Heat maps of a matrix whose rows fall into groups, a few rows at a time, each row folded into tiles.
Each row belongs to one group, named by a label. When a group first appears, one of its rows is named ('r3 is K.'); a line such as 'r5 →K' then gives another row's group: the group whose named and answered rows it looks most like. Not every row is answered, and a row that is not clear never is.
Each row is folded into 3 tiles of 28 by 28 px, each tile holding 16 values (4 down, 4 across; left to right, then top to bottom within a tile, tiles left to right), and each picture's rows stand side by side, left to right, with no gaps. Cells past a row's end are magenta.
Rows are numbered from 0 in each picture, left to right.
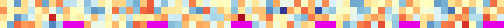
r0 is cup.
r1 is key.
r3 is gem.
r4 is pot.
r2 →gem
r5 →pot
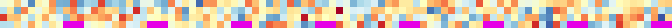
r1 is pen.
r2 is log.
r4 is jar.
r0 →pen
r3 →cup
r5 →key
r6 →gem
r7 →pot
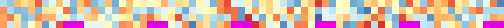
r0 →key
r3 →jar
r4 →pot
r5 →gem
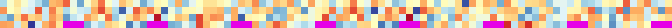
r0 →jar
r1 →pen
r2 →pot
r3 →cup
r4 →pen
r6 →cup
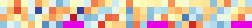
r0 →pen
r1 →gem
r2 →cup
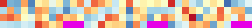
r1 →gem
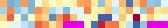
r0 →log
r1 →cup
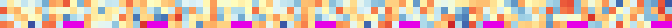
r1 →log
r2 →log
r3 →jar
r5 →gem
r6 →key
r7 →pen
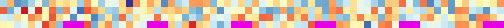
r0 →jar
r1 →cup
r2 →cup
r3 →key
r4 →jar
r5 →log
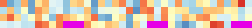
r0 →log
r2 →pot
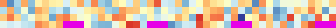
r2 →pot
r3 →key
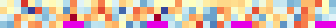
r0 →gem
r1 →pen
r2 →gem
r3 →jar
